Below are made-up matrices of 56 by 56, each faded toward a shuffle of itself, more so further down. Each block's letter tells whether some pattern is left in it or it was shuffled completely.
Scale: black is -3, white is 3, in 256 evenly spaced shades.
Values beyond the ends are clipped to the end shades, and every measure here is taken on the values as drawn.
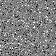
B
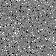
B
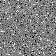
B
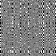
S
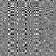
S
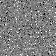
B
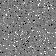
B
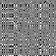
S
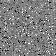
B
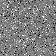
B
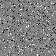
B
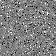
B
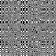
S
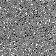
B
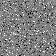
B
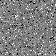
B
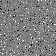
B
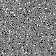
B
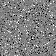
B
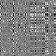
S
